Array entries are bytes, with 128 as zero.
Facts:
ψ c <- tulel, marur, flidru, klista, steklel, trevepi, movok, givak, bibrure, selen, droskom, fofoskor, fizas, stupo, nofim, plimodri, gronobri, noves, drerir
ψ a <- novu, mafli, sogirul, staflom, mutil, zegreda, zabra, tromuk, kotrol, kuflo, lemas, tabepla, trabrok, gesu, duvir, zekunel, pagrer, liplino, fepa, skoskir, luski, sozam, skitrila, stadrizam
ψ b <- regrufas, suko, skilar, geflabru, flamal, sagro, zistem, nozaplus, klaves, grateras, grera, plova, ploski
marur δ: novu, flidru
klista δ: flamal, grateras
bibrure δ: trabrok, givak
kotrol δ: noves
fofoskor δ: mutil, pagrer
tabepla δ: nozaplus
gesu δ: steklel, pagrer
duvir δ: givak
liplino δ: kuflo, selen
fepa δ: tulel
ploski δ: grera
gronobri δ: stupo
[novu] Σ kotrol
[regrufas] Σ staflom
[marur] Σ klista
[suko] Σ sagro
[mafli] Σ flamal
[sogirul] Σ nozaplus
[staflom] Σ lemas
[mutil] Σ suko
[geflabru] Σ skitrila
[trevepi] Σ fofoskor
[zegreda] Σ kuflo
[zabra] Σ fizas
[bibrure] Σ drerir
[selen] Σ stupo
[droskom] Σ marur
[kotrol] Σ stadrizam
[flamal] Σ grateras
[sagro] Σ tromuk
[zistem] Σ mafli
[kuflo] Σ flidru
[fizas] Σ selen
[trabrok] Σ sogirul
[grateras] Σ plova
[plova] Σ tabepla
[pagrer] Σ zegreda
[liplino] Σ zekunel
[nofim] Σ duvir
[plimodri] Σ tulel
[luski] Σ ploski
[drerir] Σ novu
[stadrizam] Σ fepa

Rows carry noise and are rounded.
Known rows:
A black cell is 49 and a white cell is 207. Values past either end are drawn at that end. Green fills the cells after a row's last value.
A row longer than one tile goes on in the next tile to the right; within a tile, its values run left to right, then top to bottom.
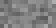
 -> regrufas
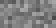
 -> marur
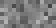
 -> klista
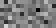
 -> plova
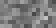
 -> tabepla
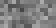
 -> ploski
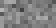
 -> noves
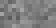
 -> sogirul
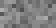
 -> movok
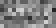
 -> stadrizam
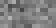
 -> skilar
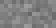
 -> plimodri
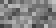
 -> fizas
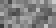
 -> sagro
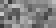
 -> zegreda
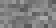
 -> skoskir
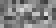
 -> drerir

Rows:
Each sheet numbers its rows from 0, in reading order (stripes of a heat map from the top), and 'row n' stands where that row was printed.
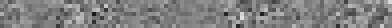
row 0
zabra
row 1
pagrer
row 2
zistem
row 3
geflabru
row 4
steklel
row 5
trabrok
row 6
suko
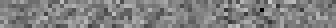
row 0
duvir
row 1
selen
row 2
kuflo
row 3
gronobri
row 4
mafli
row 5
givak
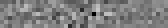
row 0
bibrure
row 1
gesu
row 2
liplino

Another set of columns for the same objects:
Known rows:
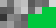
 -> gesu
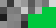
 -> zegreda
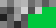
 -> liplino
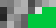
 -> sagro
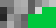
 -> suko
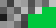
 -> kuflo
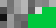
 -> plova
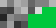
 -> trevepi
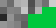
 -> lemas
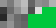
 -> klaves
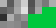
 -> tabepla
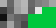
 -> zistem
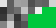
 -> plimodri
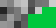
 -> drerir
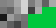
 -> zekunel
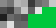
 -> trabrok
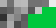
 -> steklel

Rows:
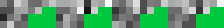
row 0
mutil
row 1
klista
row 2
stadrizam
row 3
marur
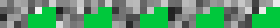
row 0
selen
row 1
fepa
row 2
novu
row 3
luski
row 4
droskom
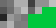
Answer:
tromuk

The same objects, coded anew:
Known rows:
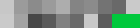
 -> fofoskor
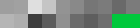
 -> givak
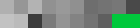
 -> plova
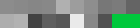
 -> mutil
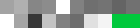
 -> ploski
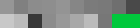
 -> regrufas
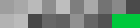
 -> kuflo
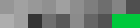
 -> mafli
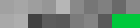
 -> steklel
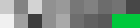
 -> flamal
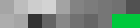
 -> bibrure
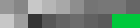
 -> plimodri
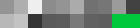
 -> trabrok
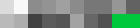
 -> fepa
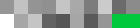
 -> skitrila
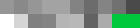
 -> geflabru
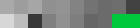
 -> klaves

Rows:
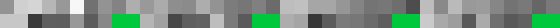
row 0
duvir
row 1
gesu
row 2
drerir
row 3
klista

